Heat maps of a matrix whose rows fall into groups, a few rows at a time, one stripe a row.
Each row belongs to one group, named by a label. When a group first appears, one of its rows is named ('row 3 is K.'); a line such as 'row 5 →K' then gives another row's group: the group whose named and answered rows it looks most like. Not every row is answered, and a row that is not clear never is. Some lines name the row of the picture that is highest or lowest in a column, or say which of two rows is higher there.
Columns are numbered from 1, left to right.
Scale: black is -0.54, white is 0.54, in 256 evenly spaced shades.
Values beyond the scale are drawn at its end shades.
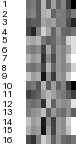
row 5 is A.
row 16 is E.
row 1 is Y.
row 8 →A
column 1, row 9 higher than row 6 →Yes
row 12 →A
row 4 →E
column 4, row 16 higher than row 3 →Yes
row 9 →A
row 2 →E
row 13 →Y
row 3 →Y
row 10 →Y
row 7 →A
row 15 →A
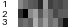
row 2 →E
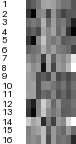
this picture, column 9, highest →14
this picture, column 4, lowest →8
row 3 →Y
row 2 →E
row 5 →E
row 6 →Y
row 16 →Y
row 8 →A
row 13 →E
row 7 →A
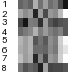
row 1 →Y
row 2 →A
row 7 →A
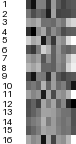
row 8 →A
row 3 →A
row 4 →E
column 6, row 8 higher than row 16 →Yes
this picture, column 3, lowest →12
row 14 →Y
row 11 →A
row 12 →Y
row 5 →A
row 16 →A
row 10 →Y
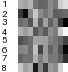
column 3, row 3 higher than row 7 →No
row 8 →A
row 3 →Y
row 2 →E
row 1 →A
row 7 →Y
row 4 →A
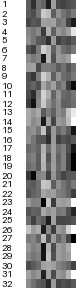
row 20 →E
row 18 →Y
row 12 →E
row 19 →Y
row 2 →E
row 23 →A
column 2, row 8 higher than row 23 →Yes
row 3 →Y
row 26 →A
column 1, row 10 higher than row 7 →No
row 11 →E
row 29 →A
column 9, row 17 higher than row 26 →No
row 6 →E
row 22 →Y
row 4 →A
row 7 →A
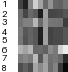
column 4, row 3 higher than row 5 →Yes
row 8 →Y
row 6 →A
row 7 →Y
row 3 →Y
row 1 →E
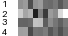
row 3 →E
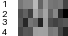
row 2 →Y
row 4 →Y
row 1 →Y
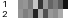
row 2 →A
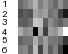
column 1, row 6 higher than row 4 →No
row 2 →Y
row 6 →Y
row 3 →E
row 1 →Y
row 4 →A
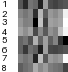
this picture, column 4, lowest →3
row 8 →Y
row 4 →A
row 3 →A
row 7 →A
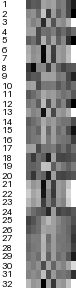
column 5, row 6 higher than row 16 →Yes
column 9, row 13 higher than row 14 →Yes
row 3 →A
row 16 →Y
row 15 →Y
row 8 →E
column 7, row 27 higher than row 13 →No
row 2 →Y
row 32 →A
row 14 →Y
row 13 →A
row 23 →A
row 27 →Y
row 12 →Y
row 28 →Y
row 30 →A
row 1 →Y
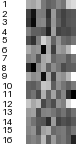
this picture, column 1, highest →12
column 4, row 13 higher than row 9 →Yes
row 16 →Y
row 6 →A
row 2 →E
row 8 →E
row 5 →E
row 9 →A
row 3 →E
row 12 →A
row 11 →Y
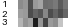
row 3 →A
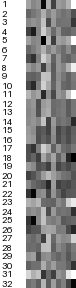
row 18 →Y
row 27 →A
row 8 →A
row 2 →Y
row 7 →E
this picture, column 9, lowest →18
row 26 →Y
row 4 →E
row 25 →E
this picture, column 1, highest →31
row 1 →A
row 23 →A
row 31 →A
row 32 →Y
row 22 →E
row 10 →E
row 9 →E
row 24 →Y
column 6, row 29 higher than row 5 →Yes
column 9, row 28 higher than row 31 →No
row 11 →A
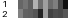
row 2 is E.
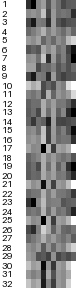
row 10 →A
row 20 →Y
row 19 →Y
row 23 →E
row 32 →A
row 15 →Y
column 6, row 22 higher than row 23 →Yes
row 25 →A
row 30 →A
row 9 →E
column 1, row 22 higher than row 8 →No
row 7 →Y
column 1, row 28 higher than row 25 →No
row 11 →A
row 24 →Y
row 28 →A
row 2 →Y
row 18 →Y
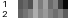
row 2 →Y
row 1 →Y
